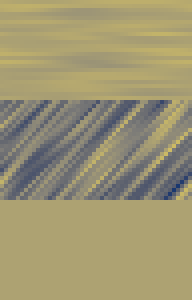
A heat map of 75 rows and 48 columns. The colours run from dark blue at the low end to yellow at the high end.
The table splits into 3 rows of 1 panel. Panel 1,1: high, streaked across, faint in contrast. Panel 2,1: middling, slanting up to the right, strong in contrast. Panel 3,1: high, flat.
